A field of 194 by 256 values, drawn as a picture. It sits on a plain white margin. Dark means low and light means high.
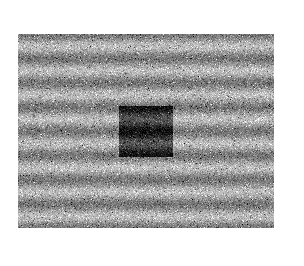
Ninth with the lowest average: centre. Slope: none. Odd patch: lower, in the centre. Stripes: horizontal, repeating 8 times.
